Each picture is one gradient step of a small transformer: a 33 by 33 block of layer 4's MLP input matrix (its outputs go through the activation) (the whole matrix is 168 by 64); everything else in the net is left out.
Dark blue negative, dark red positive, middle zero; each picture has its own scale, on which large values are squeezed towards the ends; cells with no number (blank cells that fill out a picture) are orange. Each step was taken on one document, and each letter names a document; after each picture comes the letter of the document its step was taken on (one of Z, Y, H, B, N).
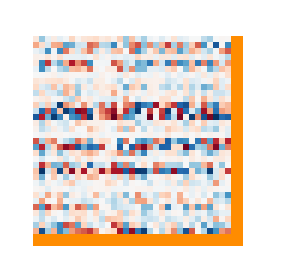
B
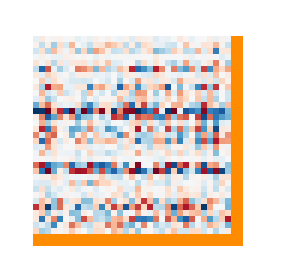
B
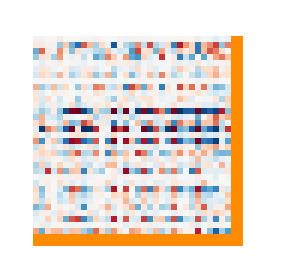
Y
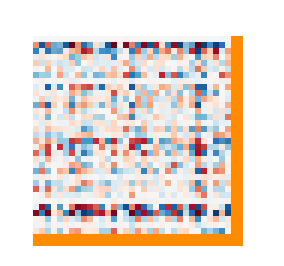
Y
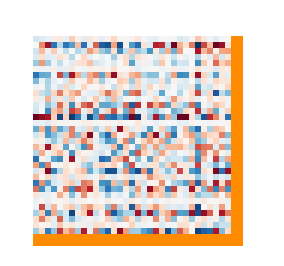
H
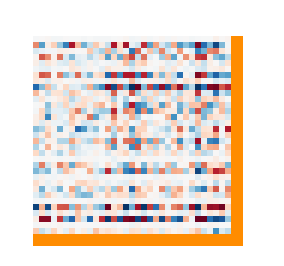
Y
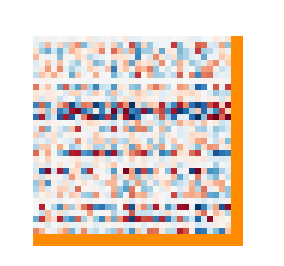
Y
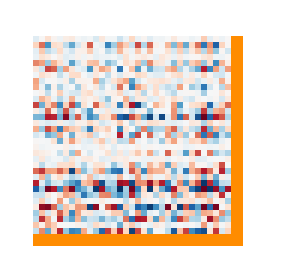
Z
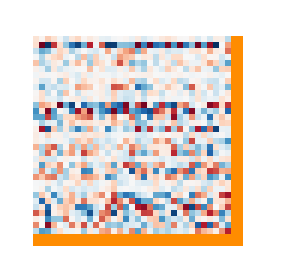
B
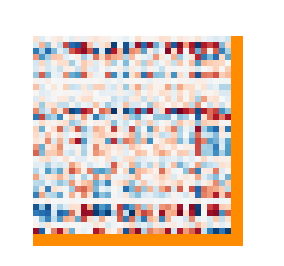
Y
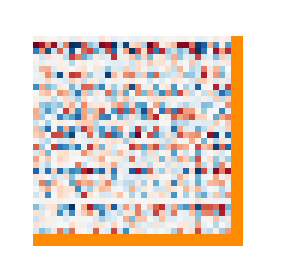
H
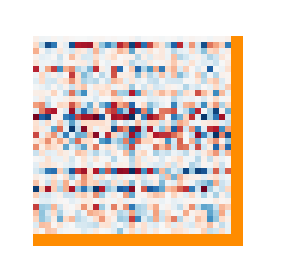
Z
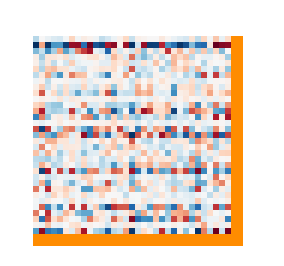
H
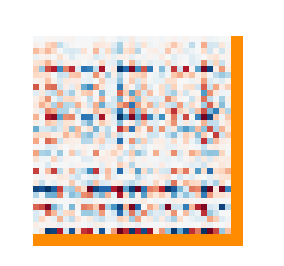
Z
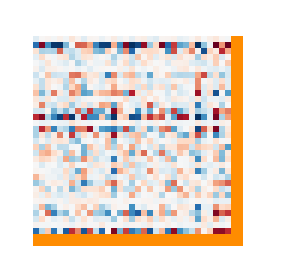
H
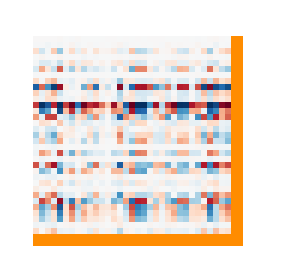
Z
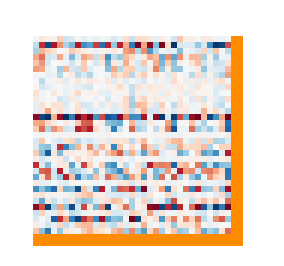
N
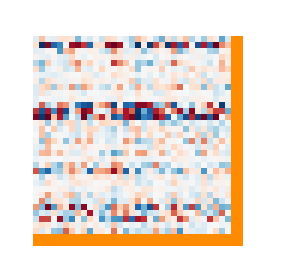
B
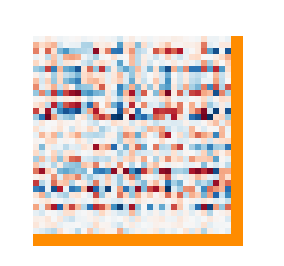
Z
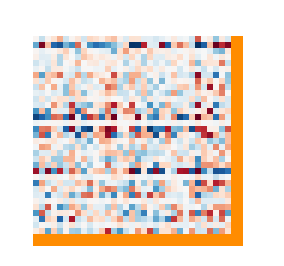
H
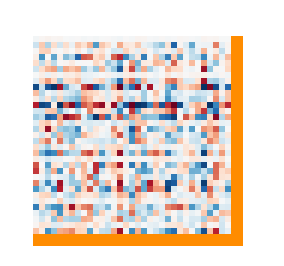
Z
